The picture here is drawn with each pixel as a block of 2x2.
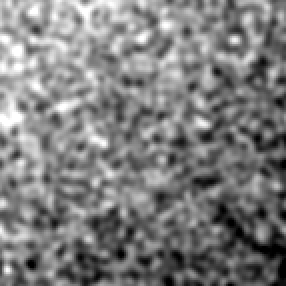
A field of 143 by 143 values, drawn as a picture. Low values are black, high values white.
Slope: up to the top left. Histogram: bell-shaped. Lone odd cells: none. Mirror symmetry: none. Grain: blotchy.
